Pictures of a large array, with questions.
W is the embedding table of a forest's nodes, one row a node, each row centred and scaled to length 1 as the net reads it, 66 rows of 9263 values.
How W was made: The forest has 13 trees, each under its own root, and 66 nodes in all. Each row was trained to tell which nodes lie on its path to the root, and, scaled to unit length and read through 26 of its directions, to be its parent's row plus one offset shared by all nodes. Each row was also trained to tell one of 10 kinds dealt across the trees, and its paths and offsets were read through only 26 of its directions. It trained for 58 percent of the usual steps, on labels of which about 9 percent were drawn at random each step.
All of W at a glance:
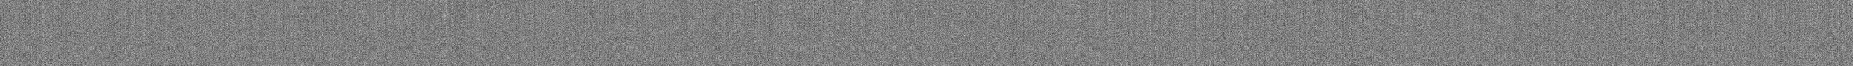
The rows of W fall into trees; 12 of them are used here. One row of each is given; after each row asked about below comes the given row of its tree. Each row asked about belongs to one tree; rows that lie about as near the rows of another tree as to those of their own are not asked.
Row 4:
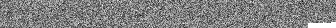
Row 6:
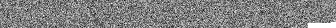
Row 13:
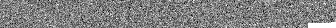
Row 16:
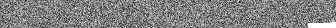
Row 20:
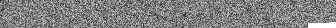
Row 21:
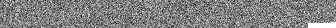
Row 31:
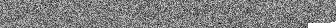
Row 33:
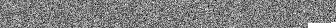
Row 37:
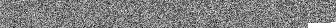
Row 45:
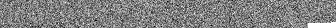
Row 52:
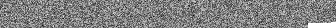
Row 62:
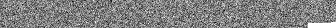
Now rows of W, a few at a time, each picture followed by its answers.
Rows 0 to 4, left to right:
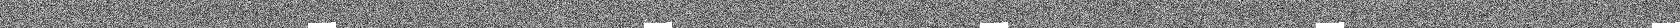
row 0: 31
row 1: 6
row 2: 62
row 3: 21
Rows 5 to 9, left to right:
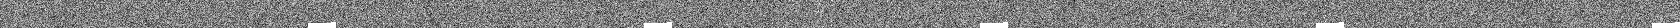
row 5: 16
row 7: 52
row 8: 6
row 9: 37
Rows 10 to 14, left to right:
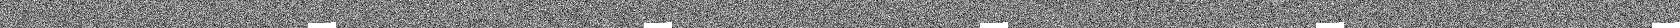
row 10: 62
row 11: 62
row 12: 21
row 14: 13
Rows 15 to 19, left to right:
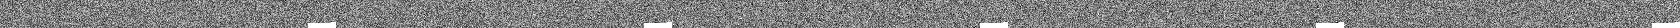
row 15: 6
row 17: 13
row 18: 37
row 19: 6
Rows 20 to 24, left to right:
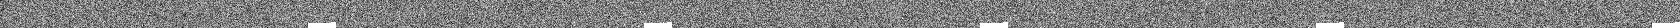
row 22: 6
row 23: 20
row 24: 21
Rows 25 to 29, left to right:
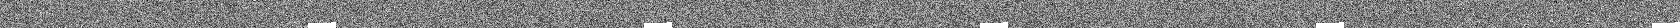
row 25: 45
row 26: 37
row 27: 52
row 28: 45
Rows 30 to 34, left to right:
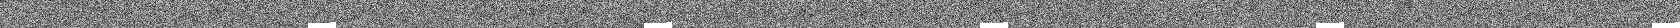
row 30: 62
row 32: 33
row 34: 6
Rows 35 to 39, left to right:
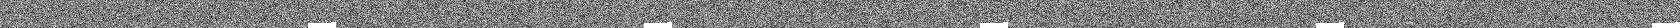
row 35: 13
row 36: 45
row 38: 4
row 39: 20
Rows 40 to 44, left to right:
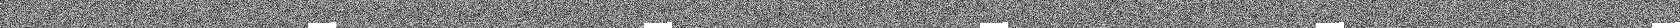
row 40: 52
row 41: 4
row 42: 31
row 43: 45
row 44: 20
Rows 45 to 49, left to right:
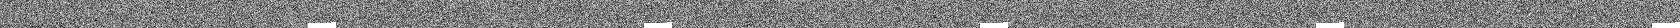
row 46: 16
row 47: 33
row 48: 4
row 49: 21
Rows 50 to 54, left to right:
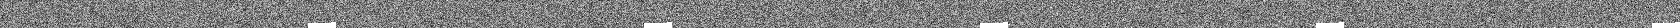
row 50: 33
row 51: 31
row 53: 21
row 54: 20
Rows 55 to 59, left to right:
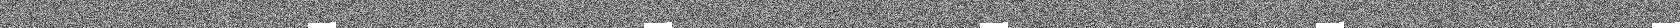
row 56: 20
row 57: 37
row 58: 45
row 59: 31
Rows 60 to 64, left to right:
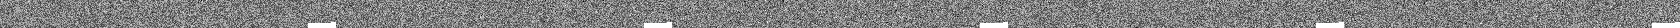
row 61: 37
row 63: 16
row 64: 13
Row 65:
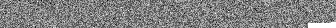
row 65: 13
